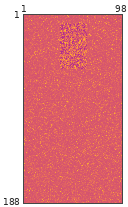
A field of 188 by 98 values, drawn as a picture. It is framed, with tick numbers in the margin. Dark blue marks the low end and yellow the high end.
The top middle is the roughest part. There are no regular stripes. No row or column stands out. An odd patch, rougher than its surroundings, sits in the top middle. No overall slope runs across the table.
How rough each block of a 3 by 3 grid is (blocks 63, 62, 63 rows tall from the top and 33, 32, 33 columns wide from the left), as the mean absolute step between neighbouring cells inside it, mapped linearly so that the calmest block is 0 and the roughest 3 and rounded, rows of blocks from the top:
030 | 000 | 000
